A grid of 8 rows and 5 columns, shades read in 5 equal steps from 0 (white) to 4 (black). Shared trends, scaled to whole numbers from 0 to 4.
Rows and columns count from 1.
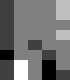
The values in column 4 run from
2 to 4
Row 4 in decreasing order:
3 2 2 2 1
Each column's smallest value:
3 0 2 2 1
